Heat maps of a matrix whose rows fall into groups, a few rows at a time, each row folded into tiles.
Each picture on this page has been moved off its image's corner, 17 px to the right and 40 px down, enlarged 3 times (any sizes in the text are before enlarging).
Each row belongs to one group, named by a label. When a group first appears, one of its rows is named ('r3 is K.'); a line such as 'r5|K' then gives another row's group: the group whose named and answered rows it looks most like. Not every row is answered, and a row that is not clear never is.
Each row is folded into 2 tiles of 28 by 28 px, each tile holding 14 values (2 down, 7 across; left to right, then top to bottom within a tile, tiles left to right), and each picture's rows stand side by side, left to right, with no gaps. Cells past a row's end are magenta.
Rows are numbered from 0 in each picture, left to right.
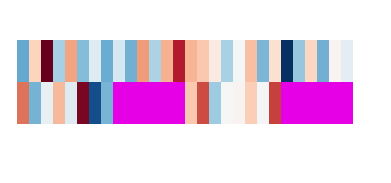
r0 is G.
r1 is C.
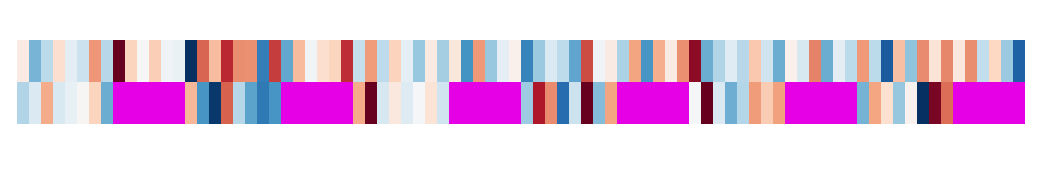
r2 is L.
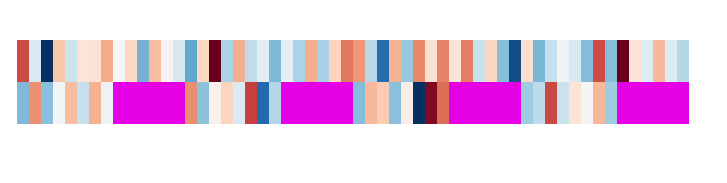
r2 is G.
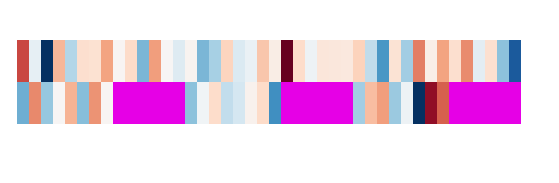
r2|G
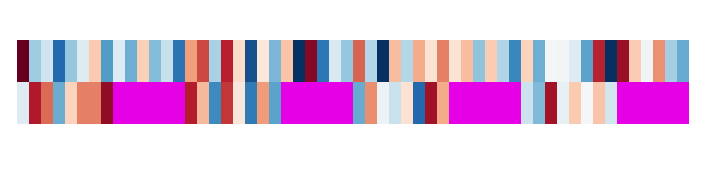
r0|C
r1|L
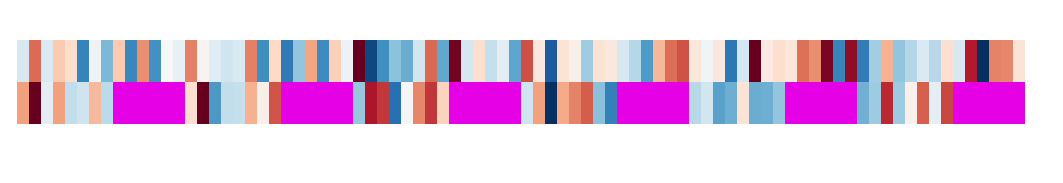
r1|C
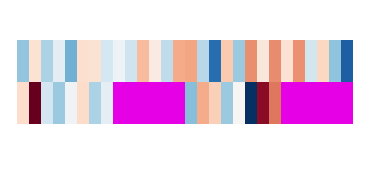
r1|G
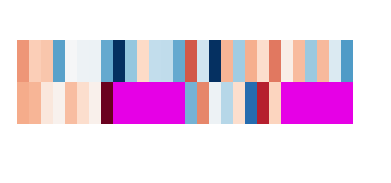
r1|G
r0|C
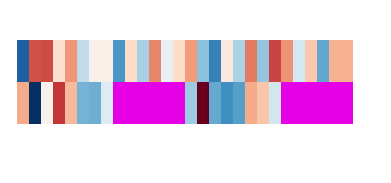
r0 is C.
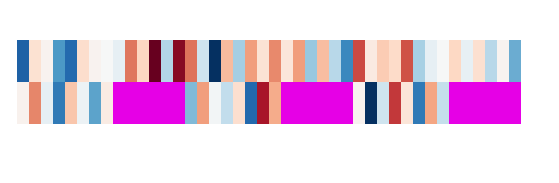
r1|G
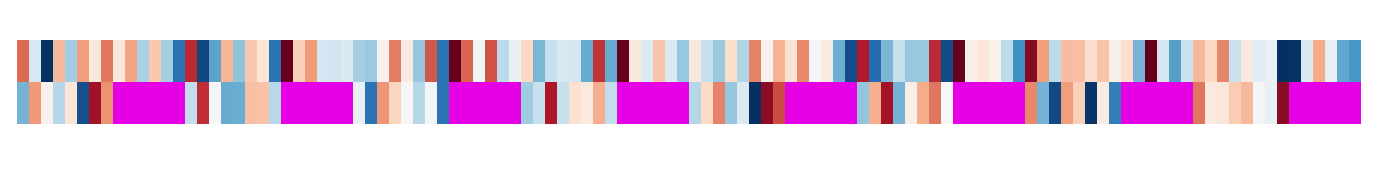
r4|G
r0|G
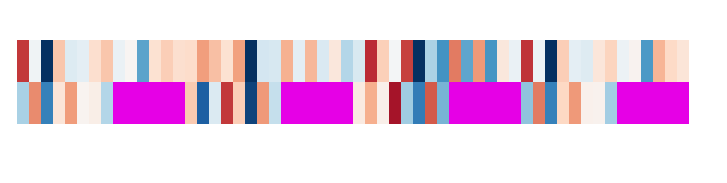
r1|L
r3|G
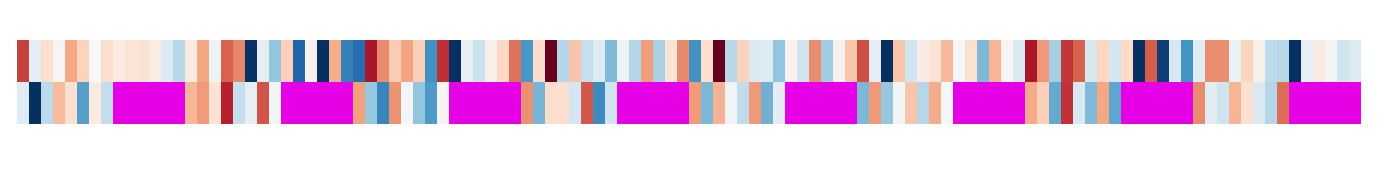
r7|C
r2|C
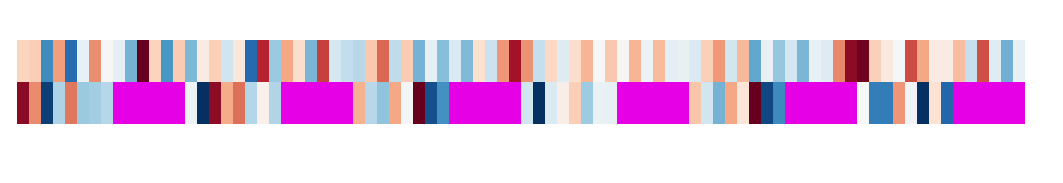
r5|L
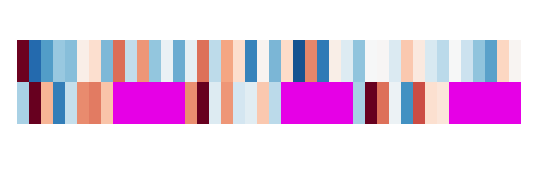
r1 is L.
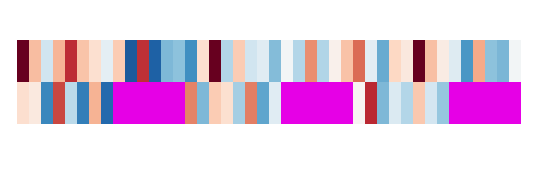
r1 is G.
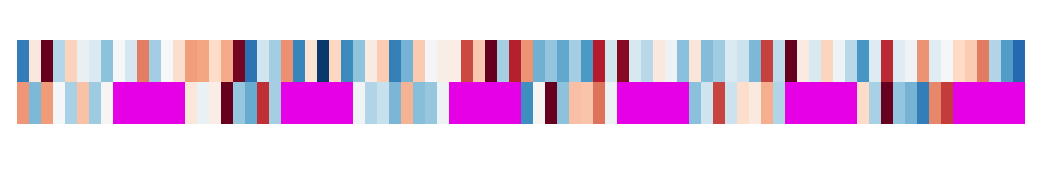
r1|L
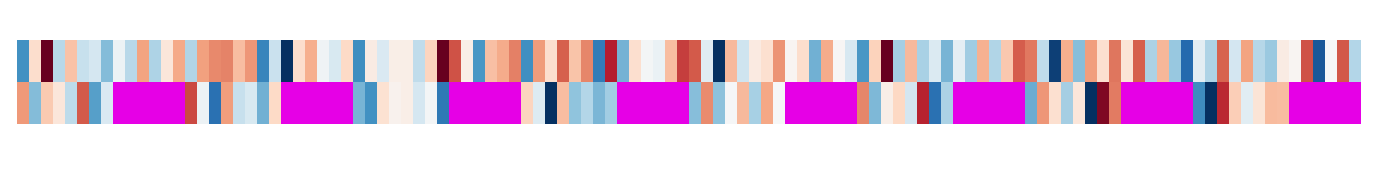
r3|C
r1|C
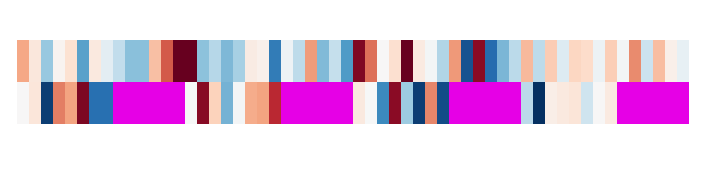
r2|L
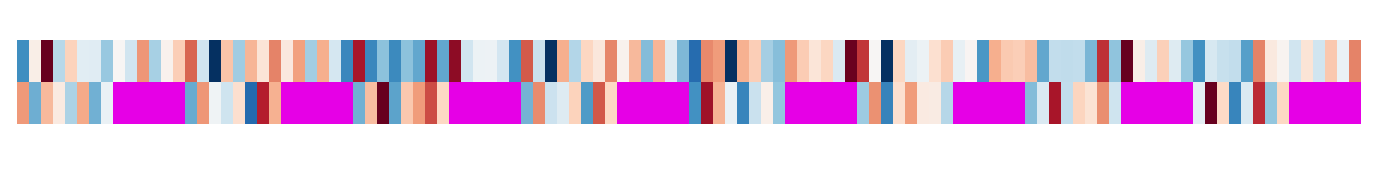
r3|G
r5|G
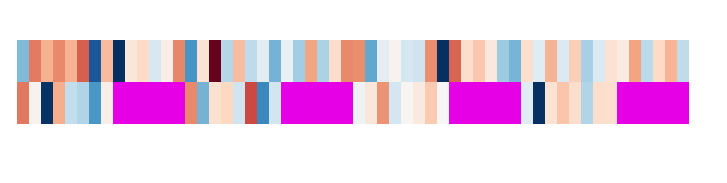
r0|C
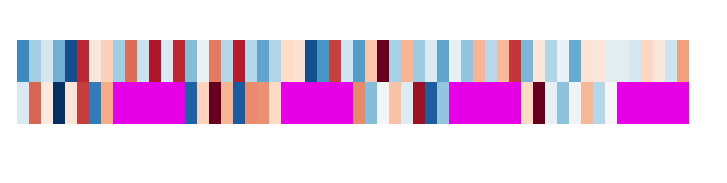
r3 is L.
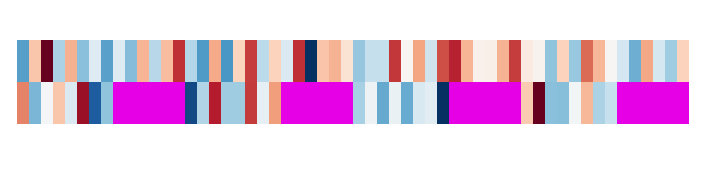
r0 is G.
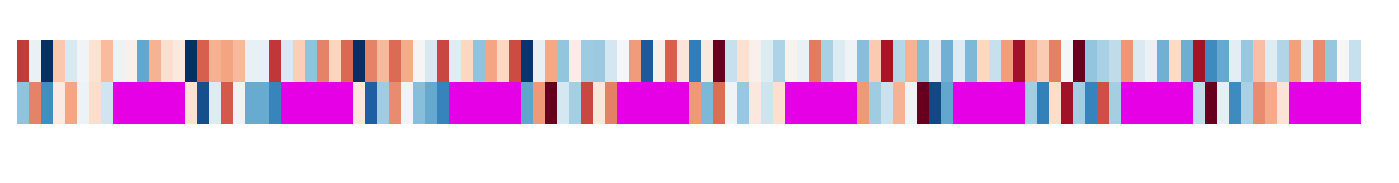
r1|C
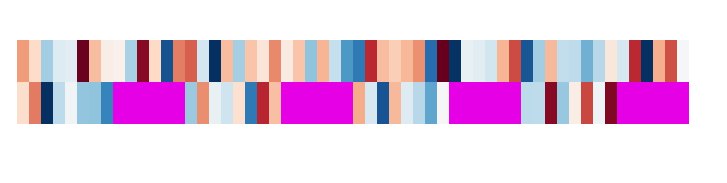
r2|C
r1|G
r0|L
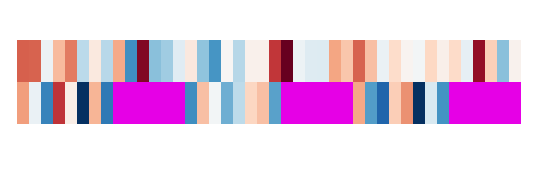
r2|L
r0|L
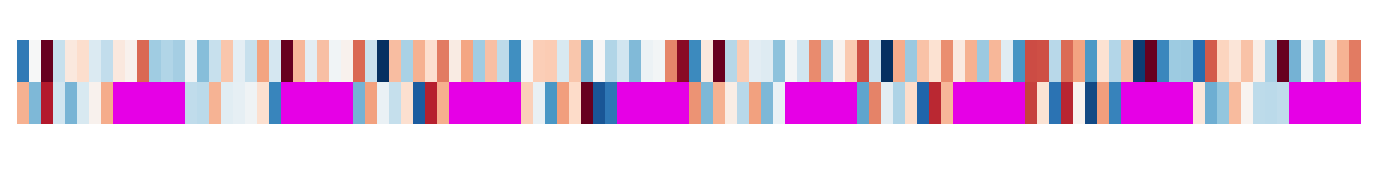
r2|G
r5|G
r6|L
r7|C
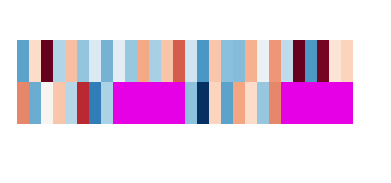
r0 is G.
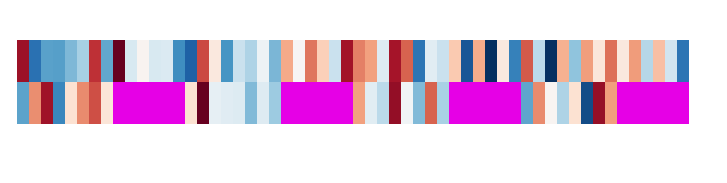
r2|L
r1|L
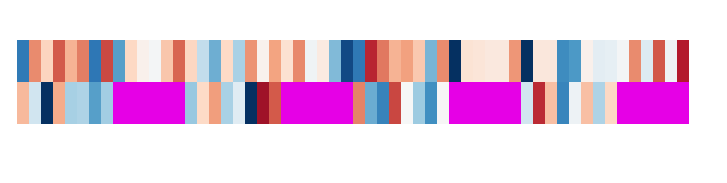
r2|C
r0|C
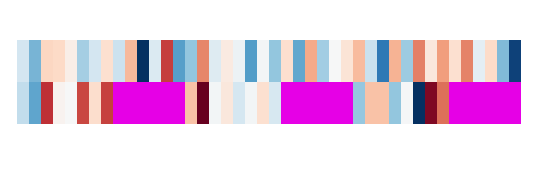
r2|G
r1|L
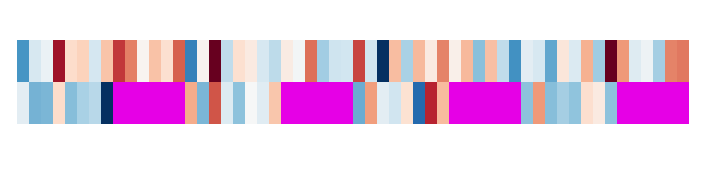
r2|G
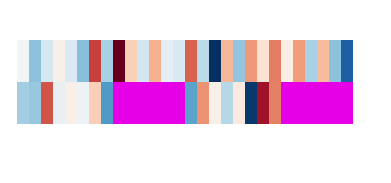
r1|G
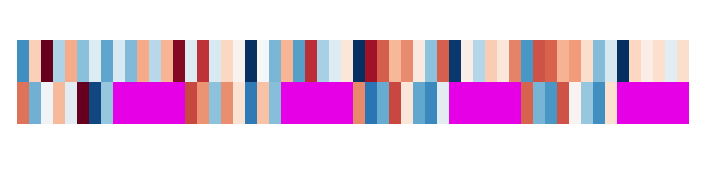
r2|C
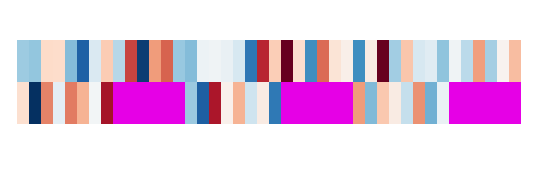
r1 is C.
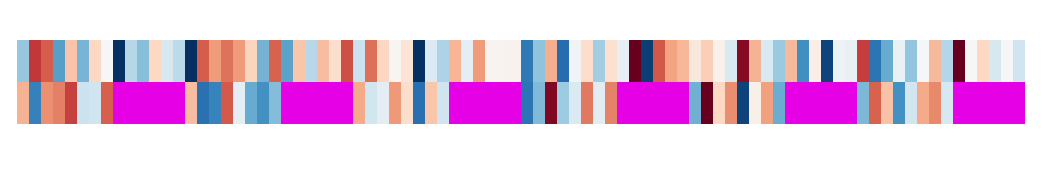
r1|C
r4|L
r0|C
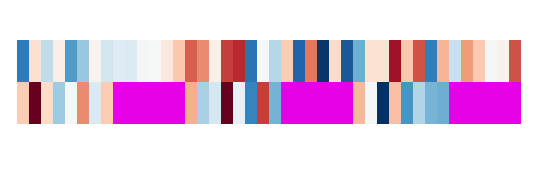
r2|C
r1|L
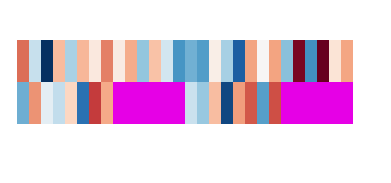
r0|G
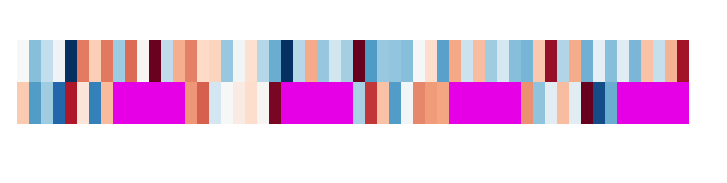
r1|C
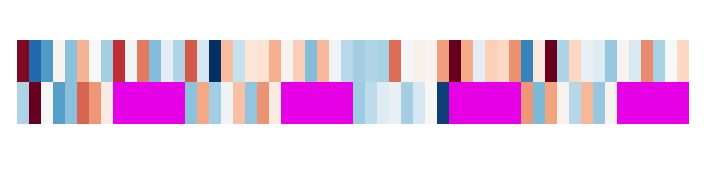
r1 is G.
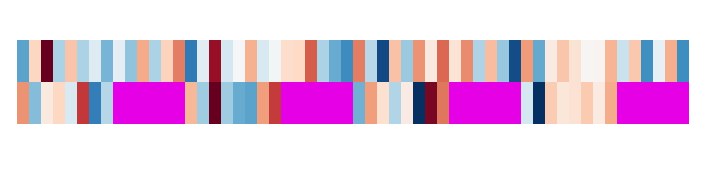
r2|G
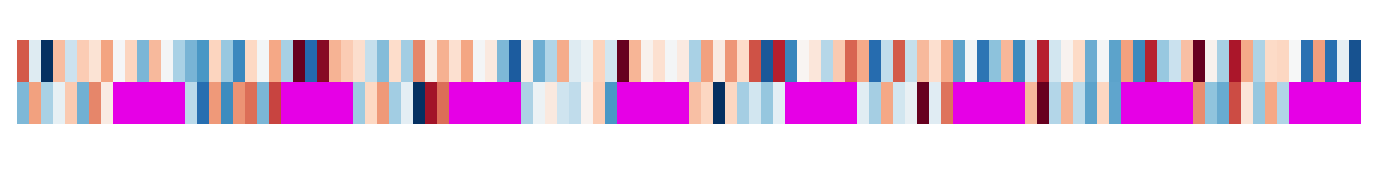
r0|G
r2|G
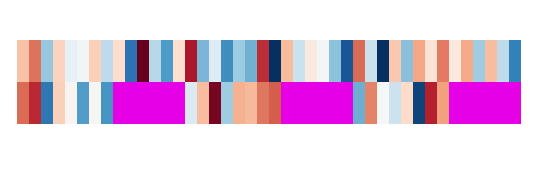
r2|G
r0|L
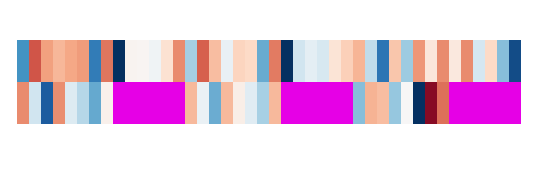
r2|G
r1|C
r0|C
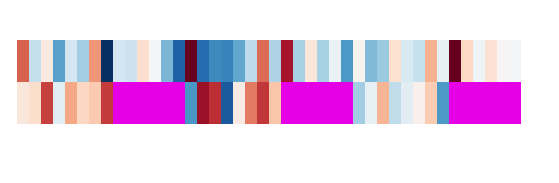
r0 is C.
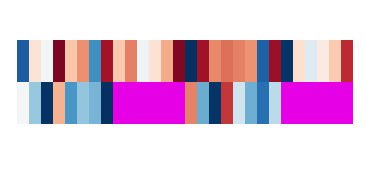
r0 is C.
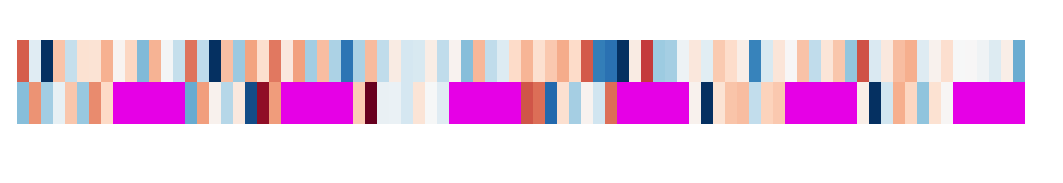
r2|L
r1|G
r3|C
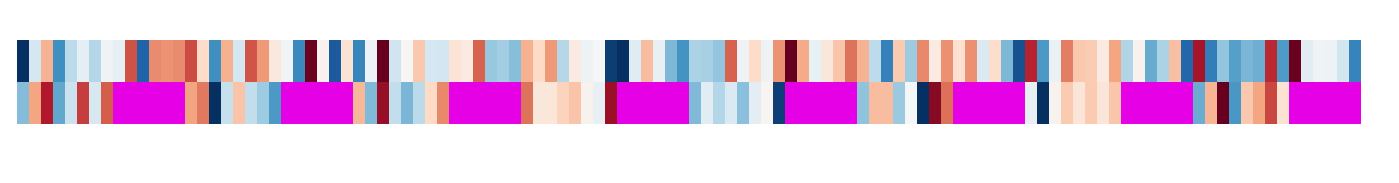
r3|C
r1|L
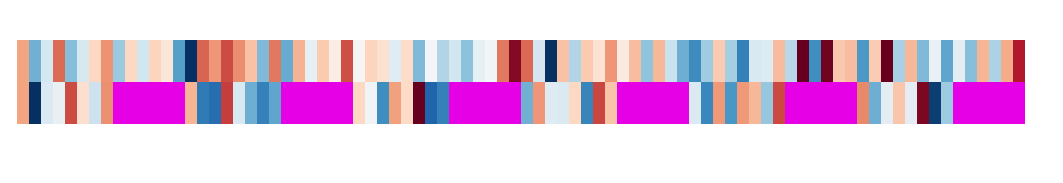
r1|C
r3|G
